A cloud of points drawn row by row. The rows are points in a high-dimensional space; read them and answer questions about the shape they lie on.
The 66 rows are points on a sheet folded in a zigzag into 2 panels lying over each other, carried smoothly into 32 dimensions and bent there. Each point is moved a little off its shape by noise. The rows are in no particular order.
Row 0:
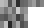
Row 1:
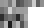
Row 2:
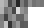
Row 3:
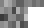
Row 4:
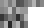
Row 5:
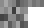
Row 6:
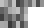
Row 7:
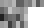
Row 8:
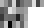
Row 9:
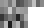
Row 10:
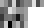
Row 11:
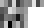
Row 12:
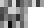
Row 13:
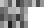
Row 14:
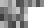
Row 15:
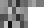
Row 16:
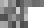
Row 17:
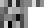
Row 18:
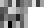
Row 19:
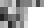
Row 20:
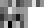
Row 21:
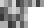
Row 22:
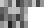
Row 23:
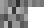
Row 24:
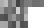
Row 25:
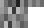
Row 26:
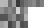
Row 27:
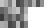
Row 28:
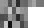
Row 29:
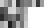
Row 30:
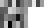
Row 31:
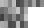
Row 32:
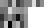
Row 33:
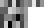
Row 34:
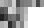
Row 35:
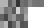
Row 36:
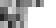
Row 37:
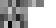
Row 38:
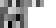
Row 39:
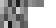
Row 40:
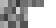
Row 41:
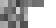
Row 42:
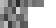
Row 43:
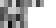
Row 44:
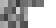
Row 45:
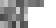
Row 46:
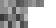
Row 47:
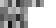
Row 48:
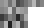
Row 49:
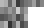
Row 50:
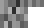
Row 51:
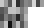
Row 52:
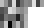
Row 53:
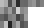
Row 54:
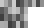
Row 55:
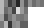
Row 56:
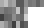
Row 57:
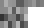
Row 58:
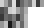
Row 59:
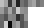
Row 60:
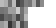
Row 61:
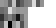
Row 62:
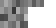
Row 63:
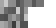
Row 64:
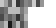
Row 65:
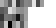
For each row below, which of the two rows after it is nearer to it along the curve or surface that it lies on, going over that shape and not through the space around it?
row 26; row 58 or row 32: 58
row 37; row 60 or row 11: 11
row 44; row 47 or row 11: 47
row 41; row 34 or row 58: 58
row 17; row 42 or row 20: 20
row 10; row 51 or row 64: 51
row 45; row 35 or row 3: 35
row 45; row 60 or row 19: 60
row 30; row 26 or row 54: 54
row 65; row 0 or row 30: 30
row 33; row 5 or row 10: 10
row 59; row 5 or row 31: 31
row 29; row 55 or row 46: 46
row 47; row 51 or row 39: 51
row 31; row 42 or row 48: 42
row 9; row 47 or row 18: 18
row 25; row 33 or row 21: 33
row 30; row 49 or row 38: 38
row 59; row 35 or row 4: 35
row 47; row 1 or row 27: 27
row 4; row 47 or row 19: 19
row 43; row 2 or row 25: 2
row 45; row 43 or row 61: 43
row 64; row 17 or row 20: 17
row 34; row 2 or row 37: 37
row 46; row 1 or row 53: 1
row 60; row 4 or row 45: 45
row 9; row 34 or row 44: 34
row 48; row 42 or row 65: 65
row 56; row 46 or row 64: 64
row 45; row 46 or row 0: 0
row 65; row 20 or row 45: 20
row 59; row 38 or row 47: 47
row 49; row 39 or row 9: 39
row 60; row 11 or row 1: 11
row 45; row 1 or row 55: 55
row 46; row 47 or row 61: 61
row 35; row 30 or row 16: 16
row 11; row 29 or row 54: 29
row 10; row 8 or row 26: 8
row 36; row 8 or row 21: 8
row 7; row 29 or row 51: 29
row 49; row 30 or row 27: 27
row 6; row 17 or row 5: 17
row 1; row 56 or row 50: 50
